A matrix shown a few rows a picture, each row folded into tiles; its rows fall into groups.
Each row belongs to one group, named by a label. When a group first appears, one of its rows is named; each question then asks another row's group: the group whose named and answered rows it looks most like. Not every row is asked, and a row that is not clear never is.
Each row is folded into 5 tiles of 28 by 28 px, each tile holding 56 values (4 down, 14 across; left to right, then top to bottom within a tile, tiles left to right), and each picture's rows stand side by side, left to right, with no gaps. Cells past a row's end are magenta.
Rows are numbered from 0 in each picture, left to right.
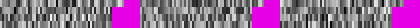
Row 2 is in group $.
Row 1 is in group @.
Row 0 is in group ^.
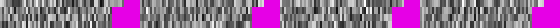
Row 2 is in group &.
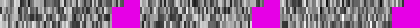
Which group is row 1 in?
@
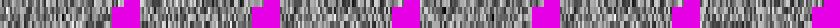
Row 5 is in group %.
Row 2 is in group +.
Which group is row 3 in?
&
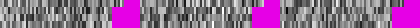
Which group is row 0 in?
@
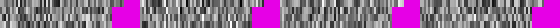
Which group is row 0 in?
@
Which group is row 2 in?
&
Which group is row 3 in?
+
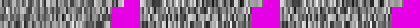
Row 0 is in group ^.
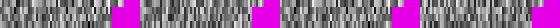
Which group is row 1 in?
&
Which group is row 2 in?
^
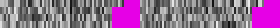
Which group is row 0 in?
@
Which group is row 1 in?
+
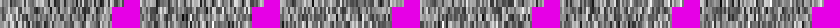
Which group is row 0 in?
@
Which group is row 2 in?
$
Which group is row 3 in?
$
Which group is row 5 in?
&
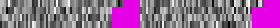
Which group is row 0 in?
$
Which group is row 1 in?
+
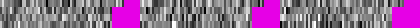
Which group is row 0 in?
+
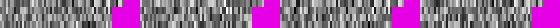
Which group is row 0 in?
+
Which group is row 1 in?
&
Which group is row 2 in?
^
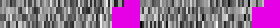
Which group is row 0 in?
@
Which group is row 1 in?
$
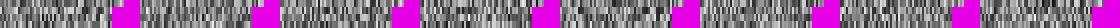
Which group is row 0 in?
@
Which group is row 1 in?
^
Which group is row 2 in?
%
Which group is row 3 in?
%
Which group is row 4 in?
@
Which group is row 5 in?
%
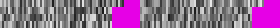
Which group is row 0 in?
@
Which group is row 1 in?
&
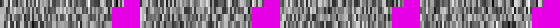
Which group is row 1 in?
%
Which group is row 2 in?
%
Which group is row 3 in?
+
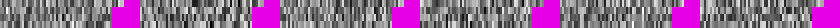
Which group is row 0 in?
^
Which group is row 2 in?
@
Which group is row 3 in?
$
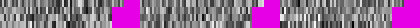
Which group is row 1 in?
^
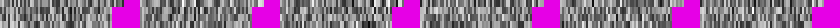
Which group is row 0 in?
@
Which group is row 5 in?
%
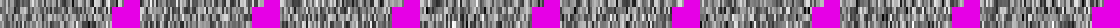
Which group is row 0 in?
+
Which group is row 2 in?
$
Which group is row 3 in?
$
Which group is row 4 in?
^
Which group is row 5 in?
&
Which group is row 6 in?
^
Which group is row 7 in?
+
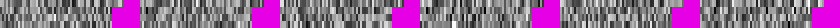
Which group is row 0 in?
+
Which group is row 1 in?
+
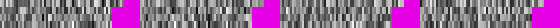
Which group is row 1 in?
&
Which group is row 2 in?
^
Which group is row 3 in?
%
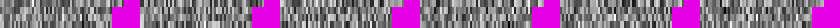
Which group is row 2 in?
$
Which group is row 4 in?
+
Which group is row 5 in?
&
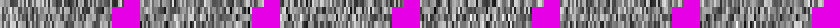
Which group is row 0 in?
@
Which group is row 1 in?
&
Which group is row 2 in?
%
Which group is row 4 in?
%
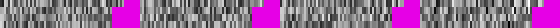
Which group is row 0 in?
%
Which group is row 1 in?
@
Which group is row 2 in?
%
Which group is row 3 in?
^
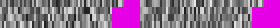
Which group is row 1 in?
&
